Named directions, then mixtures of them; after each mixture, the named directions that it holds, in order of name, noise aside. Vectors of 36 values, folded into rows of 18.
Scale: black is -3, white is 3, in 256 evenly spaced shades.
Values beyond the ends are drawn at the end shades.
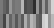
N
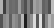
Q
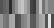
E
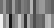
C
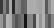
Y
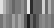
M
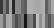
Y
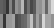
E, N, Y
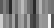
C, E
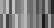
N, Y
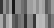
Y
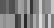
E, Q, Y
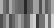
E, N, Q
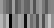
C, Q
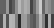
C, E, N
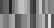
E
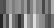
C, M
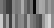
C, E, N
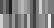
C, E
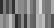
E, Y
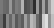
N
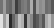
C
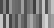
C, N, Y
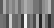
C, Q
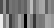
C, Y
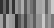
E, N, Y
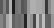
Y
